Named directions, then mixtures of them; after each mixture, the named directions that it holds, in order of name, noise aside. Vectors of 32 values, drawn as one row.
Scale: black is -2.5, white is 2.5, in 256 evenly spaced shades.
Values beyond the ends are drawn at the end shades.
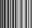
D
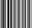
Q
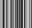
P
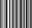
Q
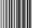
D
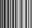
D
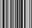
P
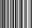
D, P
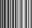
D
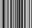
P, Q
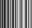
D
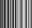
D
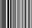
D, Q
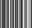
D, P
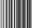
D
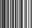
D, P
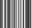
P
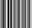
Q
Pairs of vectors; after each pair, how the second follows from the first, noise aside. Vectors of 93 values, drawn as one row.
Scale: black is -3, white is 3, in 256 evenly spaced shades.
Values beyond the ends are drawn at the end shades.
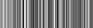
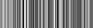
copied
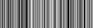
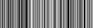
copied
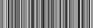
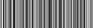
reversed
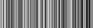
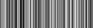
wrapped around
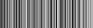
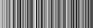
reversed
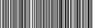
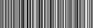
wrapped around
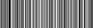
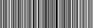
wrapped around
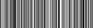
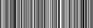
copied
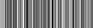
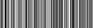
wrapped around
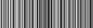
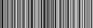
reversed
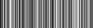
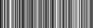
copied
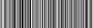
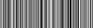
wrapped around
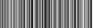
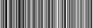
wrapped around
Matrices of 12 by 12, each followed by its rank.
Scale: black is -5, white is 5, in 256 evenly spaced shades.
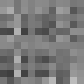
two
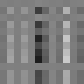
one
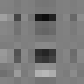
one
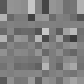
two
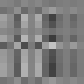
one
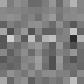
two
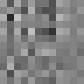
two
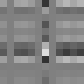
one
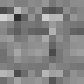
two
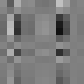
one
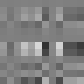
one
